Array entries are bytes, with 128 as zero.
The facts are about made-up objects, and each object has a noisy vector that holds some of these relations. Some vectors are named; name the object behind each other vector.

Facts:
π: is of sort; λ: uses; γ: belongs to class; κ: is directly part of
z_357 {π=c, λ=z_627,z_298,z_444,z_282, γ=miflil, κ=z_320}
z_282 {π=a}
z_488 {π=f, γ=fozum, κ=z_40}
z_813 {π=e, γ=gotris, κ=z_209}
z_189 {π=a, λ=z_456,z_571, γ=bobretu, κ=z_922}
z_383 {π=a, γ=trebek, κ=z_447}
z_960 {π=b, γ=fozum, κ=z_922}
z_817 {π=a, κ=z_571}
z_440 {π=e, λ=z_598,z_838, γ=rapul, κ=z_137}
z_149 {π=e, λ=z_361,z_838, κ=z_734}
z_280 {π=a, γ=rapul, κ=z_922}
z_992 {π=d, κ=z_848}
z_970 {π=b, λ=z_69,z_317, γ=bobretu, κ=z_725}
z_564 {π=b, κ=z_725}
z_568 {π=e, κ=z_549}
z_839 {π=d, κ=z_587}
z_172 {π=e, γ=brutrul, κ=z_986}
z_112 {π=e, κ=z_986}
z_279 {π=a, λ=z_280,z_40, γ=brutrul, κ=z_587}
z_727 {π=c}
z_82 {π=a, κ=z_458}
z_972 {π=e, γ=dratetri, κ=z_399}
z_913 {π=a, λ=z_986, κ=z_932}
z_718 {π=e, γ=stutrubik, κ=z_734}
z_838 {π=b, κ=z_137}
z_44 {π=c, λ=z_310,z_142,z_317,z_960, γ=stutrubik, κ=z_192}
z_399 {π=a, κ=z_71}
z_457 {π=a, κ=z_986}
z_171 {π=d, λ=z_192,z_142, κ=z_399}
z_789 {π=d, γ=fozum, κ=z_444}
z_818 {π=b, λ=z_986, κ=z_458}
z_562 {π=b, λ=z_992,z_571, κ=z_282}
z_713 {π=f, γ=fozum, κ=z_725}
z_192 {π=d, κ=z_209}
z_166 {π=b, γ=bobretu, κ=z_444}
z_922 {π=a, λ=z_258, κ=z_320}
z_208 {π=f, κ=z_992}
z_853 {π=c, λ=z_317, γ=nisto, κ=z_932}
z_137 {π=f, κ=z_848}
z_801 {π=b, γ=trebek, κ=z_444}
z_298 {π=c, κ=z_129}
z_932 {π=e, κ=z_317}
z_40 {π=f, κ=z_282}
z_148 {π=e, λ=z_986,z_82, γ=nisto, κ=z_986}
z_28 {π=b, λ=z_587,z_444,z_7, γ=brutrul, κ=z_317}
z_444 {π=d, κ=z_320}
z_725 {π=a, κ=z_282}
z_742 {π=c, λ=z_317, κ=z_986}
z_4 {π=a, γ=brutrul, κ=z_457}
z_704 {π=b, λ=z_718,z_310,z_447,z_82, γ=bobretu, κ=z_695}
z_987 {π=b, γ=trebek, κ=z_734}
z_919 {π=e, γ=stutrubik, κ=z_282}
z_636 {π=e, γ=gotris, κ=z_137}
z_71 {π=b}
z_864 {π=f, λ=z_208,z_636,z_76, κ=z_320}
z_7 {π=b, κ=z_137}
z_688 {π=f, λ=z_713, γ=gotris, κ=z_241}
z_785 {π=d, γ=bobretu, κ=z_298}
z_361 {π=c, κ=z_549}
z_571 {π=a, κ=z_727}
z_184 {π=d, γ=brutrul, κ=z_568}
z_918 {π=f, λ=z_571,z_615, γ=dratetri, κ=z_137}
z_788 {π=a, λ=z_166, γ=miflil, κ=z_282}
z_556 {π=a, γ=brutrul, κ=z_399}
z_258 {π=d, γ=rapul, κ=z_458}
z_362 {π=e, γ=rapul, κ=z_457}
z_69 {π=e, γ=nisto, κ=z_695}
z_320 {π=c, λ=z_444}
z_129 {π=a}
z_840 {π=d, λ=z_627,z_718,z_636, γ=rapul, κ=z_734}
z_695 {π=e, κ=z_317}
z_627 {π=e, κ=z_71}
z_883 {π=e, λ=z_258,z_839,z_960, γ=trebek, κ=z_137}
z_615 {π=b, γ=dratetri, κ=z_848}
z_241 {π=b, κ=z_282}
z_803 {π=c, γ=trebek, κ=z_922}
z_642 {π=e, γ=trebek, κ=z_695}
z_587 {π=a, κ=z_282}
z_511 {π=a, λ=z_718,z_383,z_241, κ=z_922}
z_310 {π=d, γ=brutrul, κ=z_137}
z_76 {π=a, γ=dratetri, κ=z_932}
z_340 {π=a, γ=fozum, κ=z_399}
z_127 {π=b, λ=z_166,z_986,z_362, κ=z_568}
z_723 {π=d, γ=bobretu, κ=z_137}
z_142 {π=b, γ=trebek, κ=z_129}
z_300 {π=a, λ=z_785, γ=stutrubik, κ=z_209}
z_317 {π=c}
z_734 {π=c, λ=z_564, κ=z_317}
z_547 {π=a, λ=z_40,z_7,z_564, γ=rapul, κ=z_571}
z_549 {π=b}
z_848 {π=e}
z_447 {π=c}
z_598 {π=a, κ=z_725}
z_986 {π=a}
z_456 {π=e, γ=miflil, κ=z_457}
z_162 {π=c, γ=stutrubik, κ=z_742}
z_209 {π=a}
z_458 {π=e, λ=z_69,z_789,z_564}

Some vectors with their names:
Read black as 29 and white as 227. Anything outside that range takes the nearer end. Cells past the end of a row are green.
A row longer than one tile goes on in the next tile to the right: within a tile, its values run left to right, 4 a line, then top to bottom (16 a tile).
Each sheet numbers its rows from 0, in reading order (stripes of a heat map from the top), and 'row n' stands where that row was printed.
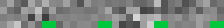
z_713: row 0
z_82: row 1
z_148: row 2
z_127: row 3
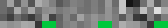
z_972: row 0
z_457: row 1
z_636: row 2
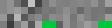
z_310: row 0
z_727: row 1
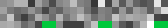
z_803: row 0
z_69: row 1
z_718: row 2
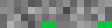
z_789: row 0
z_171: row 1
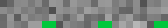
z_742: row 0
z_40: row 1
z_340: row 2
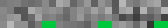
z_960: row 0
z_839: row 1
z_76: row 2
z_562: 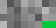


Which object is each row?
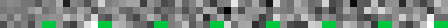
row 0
z_444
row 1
z_44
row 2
z_801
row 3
z_704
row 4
z_785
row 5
z_853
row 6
z_813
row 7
z_162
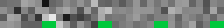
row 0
z_189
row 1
z_615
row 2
z_458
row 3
z_7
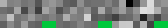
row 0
z_361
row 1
z_149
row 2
z_688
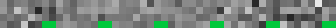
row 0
z_440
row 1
z_488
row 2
z_564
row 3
z_320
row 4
z_883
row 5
z_918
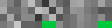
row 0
z_970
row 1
z_547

